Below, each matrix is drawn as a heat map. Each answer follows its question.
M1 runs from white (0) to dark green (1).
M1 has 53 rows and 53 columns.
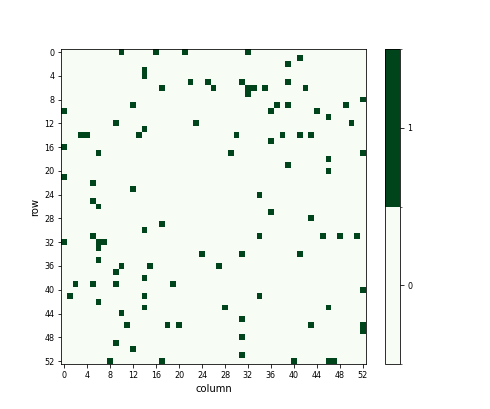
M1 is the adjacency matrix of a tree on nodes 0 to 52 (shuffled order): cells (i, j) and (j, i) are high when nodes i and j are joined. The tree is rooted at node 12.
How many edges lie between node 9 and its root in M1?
1
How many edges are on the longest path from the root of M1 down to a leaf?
17
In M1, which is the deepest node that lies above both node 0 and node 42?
6
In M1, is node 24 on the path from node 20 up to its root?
no
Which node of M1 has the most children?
14
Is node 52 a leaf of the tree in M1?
no
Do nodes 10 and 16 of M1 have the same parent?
yes
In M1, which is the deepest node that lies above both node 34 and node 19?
39
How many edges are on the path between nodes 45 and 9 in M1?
4
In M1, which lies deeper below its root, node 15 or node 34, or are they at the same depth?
node 15
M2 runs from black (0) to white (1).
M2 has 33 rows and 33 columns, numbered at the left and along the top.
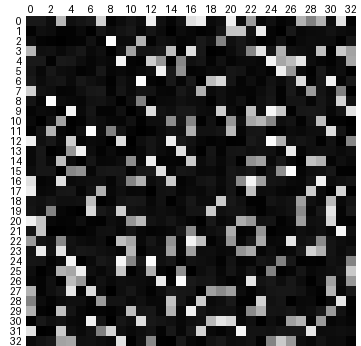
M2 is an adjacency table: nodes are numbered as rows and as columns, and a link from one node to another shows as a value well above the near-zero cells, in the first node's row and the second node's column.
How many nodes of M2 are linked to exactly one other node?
0
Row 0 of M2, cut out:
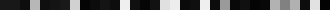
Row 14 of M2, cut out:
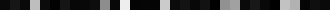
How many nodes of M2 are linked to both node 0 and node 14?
6
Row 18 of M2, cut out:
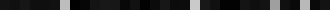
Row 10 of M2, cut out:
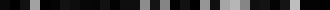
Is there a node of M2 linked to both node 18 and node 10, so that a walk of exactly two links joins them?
no
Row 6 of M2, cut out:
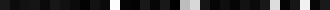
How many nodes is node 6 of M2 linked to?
5
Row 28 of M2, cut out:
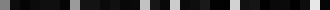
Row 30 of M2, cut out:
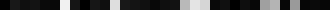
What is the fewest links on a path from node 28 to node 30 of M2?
3
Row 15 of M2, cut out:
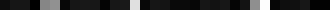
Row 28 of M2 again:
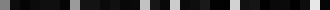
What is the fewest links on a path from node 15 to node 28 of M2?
4
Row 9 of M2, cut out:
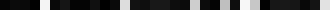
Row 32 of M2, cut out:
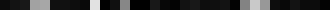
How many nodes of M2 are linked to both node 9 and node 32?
4
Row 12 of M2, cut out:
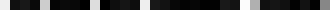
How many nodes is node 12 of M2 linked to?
7
